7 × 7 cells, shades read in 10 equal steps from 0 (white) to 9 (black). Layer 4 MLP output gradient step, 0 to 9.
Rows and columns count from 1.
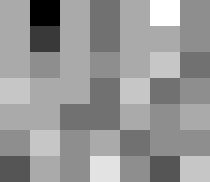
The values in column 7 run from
2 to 5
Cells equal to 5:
8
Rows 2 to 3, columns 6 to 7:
3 4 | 2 5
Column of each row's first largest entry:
2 2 7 4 3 5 1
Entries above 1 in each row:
6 7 7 7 7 7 6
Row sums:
27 28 24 24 26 26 26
